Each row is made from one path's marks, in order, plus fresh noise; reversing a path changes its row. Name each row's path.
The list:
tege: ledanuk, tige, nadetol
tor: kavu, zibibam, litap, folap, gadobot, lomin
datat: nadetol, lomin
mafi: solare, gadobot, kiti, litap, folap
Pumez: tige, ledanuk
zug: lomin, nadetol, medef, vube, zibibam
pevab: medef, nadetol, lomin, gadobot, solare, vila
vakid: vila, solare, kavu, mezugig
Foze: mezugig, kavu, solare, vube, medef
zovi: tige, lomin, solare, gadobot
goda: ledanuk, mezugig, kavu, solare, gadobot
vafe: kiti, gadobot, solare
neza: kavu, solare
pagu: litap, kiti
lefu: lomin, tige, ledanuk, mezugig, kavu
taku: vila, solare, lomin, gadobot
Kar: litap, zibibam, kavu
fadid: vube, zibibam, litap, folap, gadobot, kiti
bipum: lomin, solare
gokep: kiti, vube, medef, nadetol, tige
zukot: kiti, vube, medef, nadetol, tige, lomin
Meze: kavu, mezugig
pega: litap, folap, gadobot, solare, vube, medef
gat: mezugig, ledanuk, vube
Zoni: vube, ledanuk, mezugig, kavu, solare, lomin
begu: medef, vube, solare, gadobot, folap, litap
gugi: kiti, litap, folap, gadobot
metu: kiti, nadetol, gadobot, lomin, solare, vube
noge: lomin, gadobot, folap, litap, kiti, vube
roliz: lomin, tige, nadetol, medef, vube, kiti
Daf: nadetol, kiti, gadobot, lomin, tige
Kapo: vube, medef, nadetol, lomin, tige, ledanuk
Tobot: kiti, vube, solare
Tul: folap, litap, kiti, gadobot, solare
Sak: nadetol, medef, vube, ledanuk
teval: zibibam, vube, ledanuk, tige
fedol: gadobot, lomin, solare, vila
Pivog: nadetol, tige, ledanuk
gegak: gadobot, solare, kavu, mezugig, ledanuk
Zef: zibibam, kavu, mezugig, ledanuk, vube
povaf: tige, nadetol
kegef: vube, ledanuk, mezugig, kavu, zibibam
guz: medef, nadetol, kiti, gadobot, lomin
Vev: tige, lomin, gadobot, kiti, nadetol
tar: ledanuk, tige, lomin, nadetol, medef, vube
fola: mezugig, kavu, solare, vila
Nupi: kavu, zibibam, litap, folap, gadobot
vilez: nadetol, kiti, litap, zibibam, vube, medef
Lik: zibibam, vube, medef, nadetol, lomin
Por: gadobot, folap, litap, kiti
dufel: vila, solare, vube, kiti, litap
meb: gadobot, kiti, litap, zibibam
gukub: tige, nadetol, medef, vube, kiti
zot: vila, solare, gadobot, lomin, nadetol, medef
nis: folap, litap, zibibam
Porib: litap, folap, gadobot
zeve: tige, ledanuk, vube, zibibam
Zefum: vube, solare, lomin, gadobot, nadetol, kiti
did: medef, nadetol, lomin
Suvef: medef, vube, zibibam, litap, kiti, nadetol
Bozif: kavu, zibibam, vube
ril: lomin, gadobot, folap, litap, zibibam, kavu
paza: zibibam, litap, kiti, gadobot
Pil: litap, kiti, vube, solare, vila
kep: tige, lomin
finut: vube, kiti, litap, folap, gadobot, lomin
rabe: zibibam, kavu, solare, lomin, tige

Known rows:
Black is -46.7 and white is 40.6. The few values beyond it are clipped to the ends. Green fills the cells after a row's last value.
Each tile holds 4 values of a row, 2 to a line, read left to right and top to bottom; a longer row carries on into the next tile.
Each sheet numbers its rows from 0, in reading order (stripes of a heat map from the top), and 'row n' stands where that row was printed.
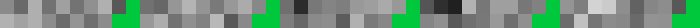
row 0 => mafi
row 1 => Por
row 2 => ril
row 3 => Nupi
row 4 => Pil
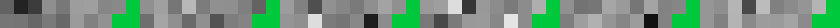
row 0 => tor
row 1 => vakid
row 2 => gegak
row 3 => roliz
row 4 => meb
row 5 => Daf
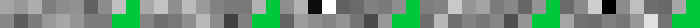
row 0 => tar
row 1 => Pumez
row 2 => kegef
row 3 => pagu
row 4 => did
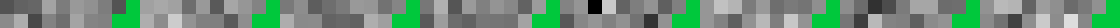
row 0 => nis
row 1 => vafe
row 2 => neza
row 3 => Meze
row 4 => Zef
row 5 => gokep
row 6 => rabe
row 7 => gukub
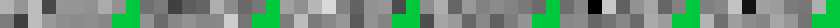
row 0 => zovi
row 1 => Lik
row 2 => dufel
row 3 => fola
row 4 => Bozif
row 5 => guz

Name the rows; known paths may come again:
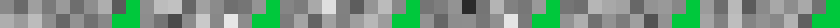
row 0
mafi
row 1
gukub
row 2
finut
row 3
zug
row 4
gugi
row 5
zot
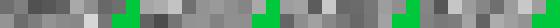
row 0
Lik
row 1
kep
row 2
Zoni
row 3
noge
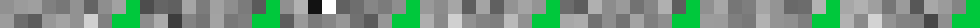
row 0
Kapo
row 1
nis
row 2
kegef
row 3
metu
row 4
Tul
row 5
Pivog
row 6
vafe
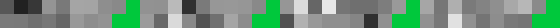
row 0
tor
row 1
bipum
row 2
gat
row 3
fedol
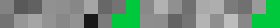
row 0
paza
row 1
povaf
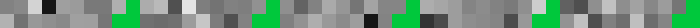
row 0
guz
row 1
zeve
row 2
meb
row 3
lefu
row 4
Porib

